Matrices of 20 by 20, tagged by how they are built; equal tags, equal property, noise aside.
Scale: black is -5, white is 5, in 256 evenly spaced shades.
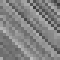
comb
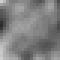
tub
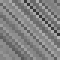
comb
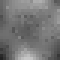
tub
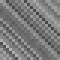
comb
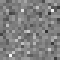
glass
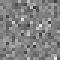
glass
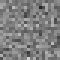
glass
